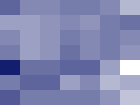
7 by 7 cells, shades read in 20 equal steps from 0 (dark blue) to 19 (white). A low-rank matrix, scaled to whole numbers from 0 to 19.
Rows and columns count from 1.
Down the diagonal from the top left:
6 11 10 7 6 13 14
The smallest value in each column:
0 6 6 6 6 8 7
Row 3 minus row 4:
1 0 0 1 0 0 -1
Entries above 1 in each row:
7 7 7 7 6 7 7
